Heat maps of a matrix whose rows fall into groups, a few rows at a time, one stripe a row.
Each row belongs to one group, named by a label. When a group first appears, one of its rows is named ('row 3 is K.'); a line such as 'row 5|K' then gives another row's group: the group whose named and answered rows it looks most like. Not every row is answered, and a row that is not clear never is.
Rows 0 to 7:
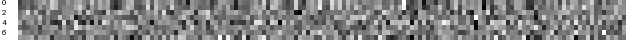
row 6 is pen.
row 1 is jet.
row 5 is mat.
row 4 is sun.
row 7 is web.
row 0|jet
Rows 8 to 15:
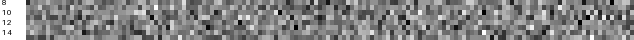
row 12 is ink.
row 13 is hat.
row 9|sun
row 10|mat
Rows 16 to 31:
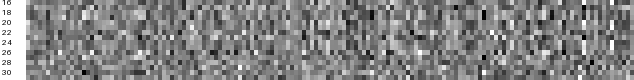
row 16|pen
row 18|mat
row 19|mat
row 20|pen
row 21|pen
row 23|web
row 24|pen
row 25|pen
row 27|mat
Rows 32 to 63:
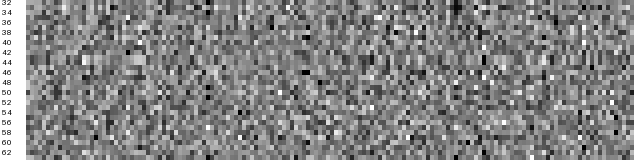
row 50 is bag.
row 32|hat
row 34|hat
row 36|bag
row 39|web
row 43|mat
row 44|mat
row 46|web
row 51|hat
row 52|pen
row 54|ink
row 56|ink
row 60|web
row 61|web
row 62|mat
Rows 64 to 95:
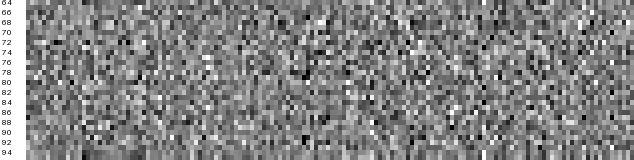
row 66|jet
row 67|web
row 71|jet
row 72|bag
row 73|mat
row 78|sun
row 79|web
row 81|mat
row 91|web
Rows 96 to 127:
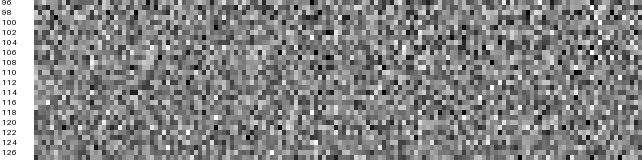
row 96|web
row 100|jet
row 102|ink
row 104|jet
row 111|pen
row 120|ink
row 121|bag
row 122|jet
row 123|ink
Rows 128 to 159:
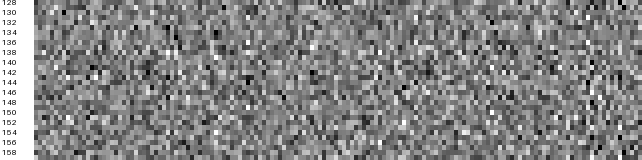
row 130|bag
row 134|hat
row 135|hat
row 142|web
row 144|ink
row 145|sun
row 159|pen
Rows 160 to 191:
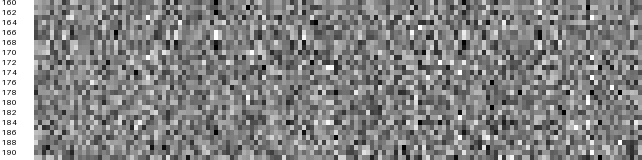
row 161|ink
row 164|web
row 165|ink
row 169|hat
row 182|bag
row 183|sun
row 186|hat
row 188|pen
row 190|sun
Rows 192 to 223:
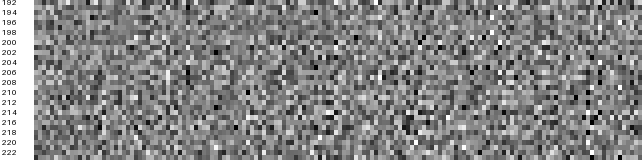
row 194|web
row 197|jet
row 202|hat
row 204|jet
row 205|web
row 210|ink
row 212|ink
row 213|hat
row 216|web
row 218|ink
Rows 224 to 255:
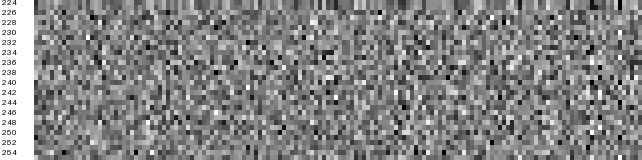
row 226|bag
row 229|hat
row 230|pen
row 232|bag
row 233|web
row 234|ink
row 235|pen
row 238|hat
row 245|sun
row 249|jet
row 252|mat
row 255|pen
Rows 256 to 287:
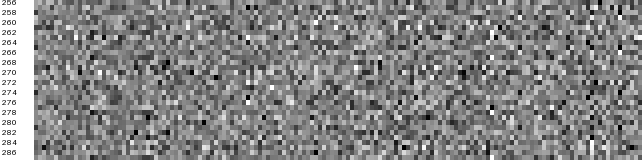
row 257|ink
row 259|pen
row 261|jet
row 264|ink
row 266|pen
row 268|bag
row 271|hat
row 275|ink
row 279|web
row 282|bag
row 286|web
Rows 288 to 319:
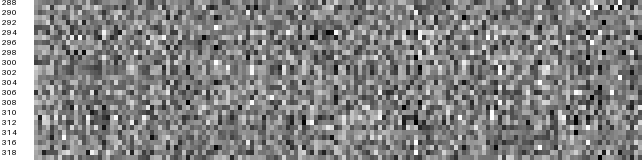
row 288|pen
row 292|sun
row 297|hat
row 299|ink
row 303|pen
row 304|hat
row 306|bag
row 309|sun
